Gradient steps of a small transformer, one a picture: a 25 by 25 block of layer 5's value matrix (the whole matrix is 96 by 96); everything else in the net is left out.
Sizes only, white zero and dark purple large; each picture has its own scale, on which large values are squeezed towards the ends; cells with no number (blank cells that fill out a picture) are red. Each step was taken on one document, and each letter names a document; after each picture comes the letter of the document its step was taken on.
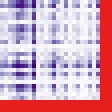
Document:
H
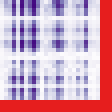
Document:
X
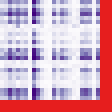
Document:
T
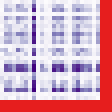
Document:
H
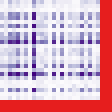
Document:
T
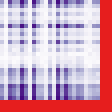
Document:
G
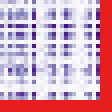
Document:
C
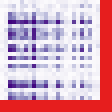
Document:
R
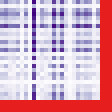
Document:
H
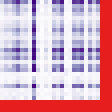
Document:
H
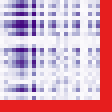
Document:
H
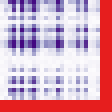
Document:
X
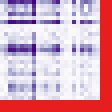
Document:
R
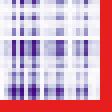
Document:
X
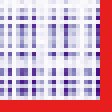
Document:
C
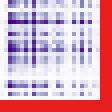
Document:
R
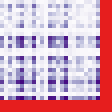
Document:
C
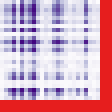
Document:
X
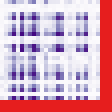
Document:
X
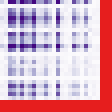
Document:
R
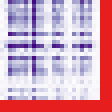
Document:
R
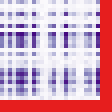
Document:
C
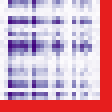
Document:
R
